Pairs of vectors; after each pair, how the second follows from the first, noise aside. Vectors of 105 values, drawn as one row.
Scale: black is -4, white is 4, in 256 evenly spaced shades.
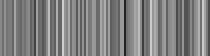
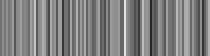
negated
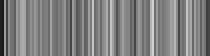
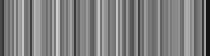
reversed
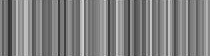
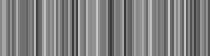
shuffled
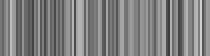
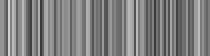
reversed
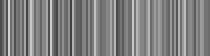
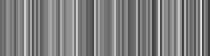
reversed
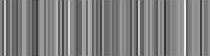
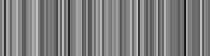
negated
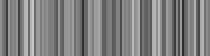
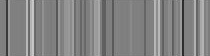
partly zeroed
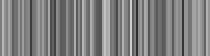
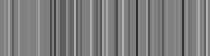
partly zeroed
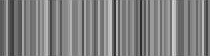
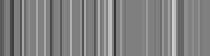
partly zeroed
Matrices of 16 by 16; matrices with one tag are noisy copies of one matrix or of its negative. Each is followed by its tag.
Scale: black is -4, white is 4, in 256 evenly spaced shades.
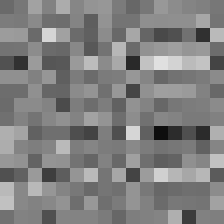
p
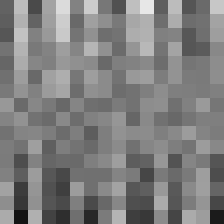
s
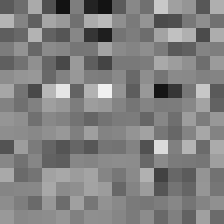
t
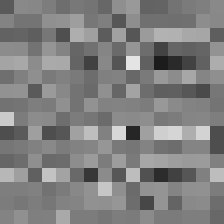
p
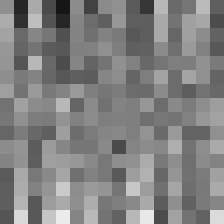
s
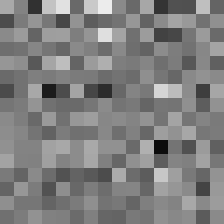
t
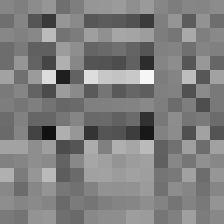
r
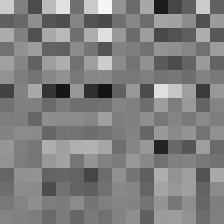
t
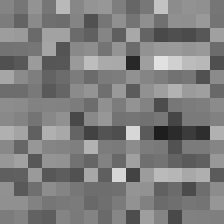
p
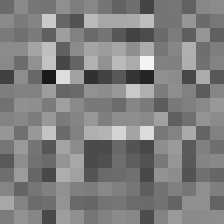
r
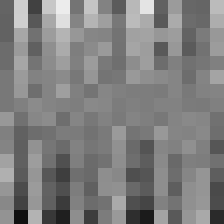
s
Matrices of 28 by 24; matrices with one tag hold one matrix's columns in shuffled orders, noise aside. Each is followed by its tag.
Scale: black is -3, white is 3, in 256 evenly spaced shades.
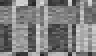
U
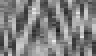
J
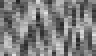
J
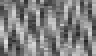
J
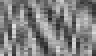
J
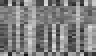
U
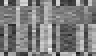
U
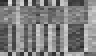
U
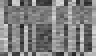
U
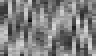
J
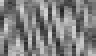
J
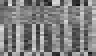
U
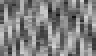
J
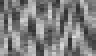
J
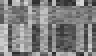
U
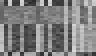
U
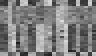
U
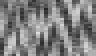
J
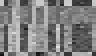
U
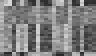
U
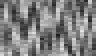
J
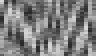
J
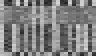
U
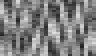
J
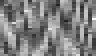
J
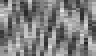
J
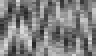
J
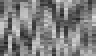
J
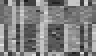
U
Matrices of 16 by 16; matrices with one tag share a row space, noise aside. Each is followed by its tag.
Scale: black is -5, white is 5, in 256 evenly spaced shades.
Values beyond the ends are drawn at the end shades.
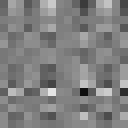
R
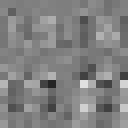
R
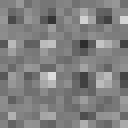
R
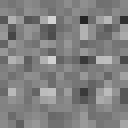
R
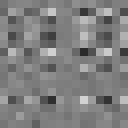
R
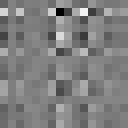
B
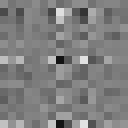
B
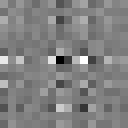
B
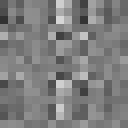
B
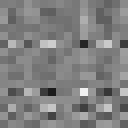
R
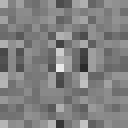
B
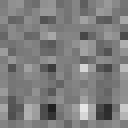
R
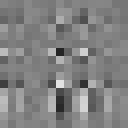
B
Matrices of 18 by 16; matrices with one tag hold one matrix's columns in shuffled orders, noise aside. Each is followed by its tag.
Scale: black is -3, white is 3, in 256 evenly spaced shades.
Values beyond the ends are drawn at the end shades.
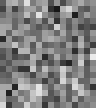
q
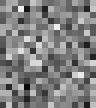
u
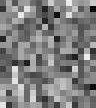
q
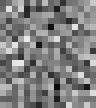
u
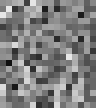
q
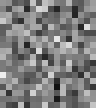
u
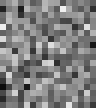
u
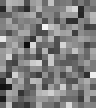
u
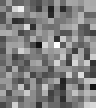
u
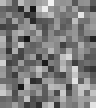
q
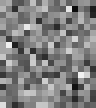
u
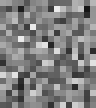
u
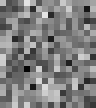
q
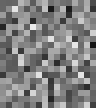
u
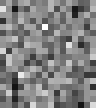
u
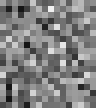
u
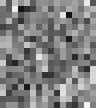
q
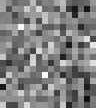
u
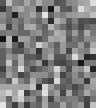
q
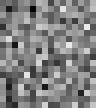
u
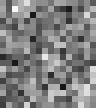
q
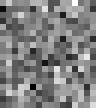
q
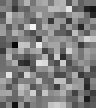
u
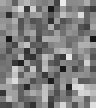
q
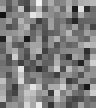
q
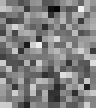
u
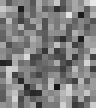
q
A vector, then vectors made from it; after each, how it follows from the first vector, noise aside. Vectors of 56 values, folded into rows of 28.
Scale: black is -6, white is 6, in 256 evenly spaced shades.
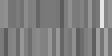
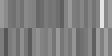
copied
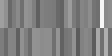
copied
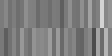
copied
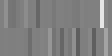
partly zeroed
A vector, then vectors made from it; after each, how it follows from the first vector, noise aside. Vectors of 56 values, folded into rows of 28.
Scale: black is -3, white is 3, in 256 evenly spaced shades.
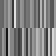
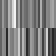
sign-scrambled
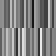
wrapped around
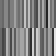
wrapped around
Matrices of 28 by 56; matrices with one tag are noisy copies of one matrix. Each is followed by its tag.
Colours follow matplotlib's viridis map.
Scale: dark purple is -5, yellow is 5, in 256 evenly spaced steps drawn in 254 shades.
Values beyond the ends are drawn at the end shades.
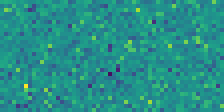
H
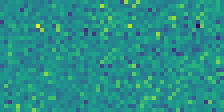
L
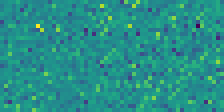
L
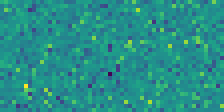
H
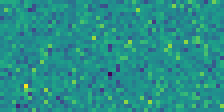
H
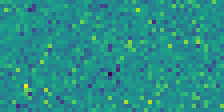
H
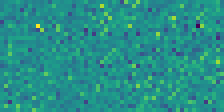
L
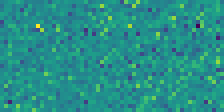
L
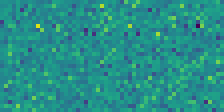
L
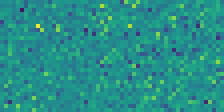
L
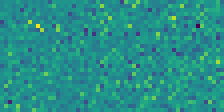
L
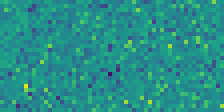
H
